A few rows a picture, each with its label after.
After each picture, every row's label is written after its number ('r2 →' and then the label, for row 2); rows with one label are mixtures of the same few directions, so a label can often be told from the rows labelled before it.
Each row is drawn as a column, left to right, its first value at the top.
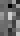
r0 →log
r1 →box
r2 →log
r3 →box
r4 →box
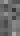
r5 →box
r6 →box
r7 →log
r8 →box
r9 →box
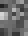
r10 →log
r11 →log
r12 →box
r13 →box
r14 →box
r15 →box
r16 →box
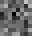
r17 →log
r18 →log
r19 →log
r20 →log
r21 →box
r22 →box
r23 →box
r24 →log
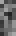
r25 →box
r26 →box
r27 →log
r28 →box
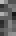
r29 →box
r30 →box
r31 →box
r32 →log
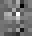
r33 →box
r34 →log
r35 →log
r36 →box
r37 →log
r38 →log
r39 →log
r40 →log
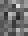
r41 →box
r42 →log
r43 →log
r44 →box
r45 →log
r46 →log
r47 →log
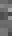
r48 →log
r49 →log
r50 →box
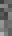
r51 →box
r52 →log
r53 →log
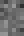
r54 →box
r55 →box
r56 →box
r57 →log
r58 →log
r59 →log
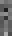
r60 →box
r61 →box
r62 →box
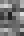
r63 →log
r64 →log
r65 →log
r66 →box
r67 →log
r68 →log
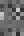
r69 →log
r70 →log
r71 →log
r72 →box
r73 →box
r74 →box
